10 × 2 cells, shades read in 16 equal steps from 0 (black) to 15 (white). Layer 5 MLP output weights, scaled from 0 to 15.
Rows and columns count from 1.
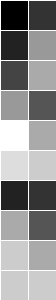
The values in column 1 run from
0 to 15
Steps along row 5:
down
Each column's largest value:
15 12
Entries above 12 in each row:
0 0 0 0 1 1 0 0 0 0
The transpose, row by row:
0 2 4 9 15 13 2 10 12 12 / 3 9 10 5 10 12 3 5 10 12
